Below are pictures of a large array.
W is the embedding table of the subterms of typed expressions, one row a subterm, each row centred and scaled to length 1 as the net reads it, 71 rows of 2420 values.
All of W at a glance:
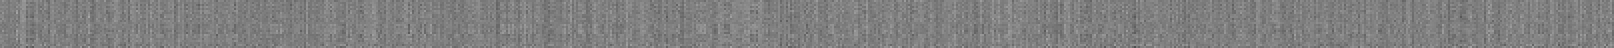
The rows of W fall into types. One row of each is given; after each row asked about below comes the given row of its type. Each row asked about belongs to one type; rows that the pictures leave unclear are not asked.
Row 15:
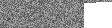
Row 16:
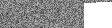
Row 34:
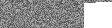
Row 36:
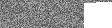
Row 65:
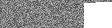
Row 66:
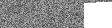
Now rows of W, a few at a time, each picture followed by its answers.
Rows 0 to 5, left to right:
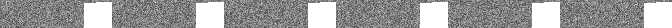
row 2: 16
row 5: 36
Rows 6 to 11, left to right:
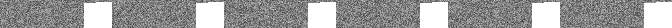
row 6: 65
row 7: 16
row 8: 36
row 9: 15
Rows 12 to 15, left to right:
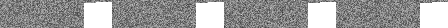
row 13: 65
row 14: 16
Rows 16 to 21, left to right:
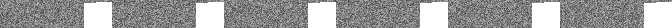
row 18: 16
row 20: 16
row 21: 66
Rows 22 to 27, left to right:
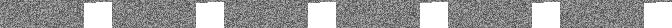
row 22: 36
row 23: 34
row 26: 34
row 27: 16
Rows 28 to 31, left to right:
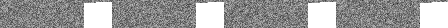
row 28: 16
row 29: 65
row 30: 66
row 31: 34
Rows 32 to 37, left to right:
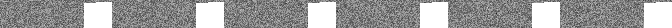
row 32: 65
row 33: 15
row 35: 65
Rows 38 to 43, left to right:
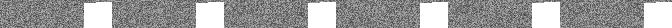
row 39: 65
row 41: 65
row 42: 66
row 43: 36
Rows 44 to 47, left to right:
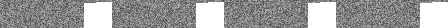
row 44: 15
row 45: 16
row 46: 36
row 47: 36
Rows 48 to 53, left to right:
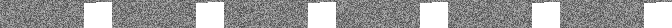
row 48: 15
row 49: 36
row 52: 15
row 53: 15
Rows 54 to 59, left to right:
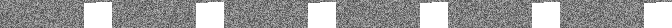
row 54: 16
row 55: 66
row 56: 15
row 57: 34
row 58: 34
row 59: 15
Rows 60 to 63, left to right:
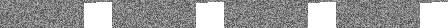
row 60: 16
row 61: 34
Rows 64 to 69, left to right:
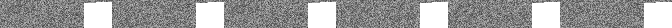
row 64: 66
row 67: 66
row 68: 66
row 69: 36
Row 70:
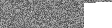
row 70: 34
